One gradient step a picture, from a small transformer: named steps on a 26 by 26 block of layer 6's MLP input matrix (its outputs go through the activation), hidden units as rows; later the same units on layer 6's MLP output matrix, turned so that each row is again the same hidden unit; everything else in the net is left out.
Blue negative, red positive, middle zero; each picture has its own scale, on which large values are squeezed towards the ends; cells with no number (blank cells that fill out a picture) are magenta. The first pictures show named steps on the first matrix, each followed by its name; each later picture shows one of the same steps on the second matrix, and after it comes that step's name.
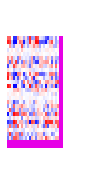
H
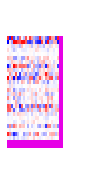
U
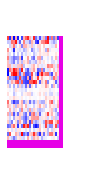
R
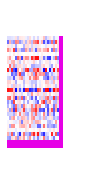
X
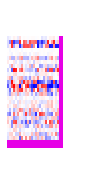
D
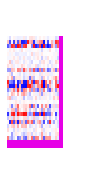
D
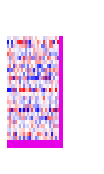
X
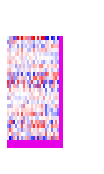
H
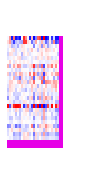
U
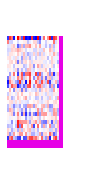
H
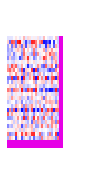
X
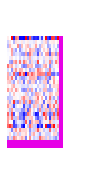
R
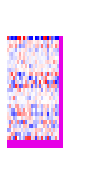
H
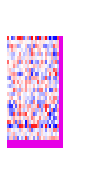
R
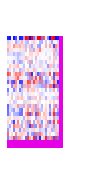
H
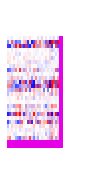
D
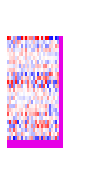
H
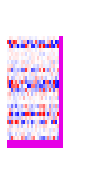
D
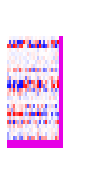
D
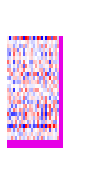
R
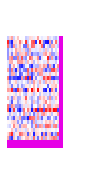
X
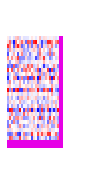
X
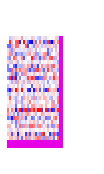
X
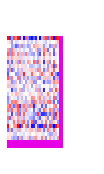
R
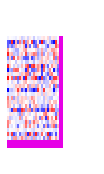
X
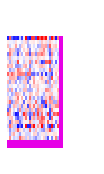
R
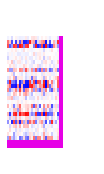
D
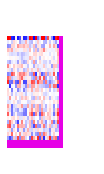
H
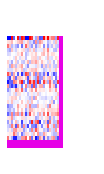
H
